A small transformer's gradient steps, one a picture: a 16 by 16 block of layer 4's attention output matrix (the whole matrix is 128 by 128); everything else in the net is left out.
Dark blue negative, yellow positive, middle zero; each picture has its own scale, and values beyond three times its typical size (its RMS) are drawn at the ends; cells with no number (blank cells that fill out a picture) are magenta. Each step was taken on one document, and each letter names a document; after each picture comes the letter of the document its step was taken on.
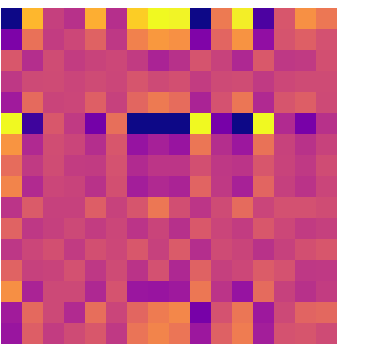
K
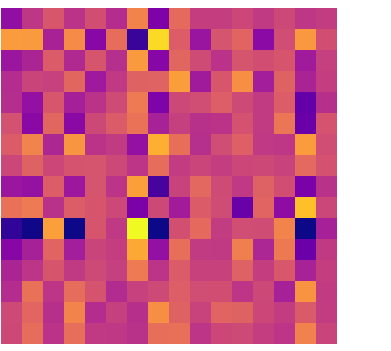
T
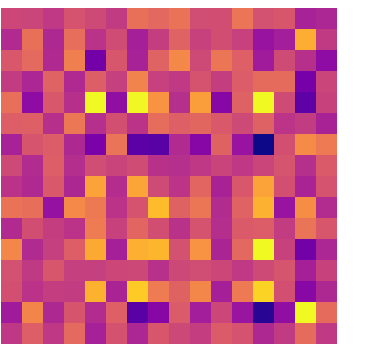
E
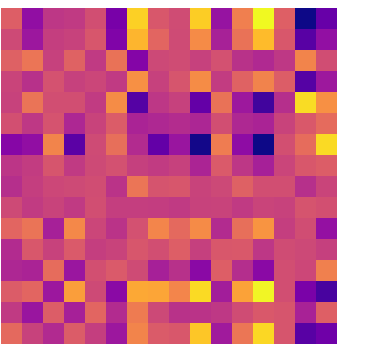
E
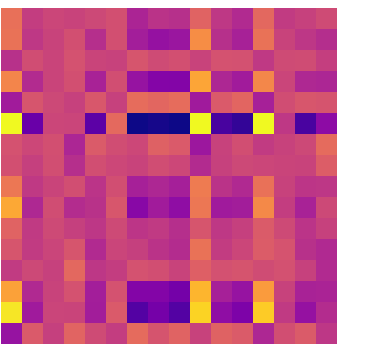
K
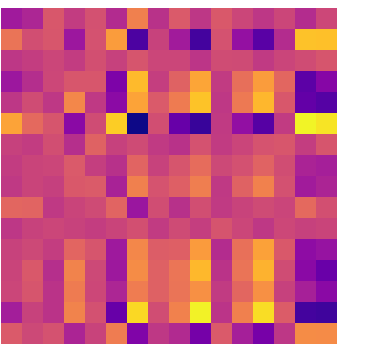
E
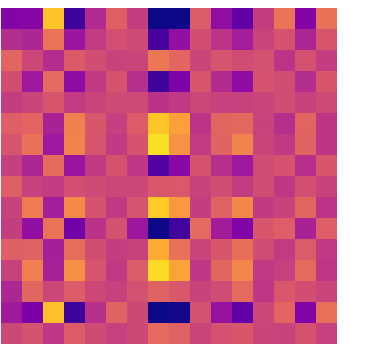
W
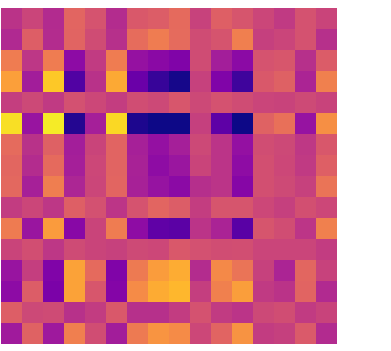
W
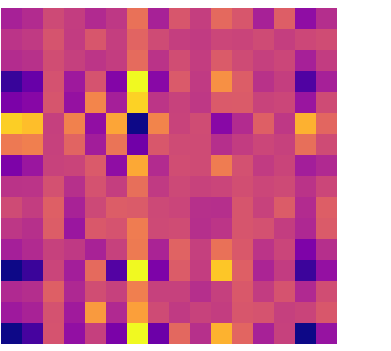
T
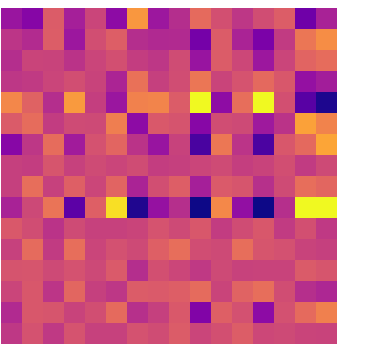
E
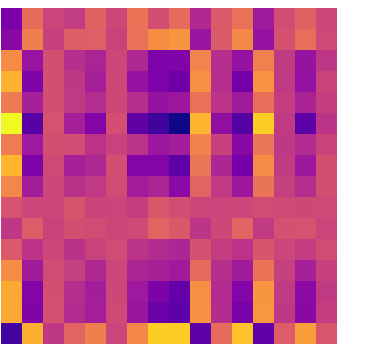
K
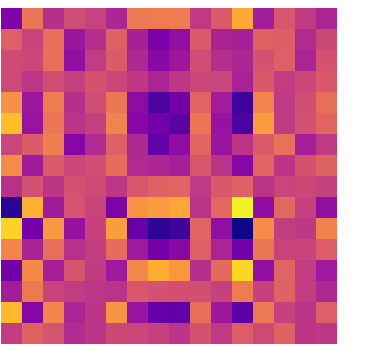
W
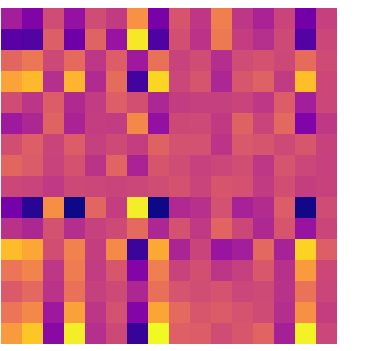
T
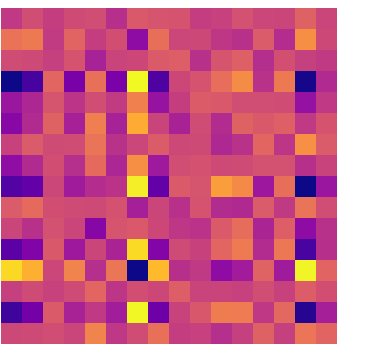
T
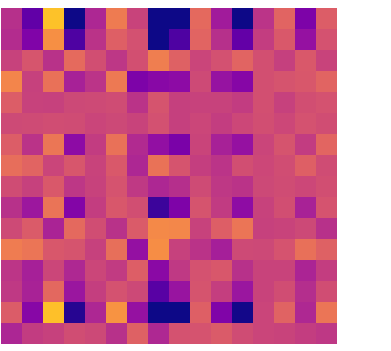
W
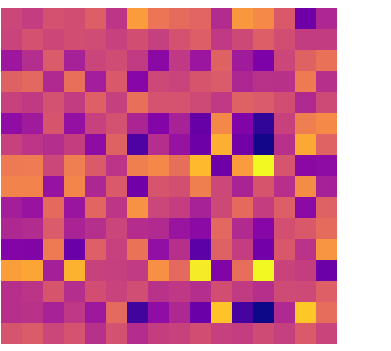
E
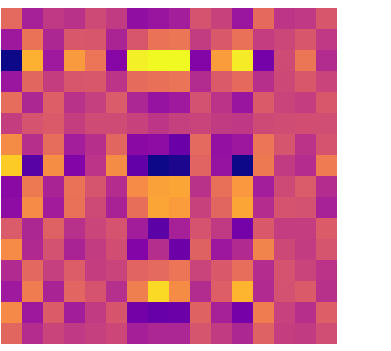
W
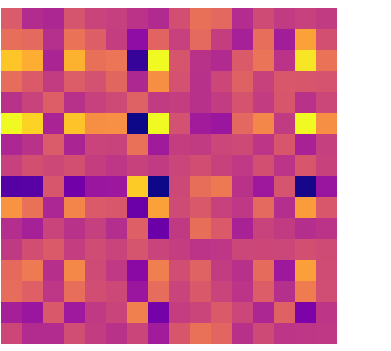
T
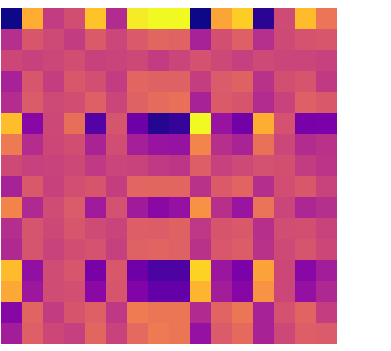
K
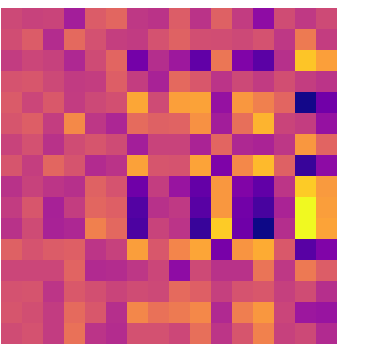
E
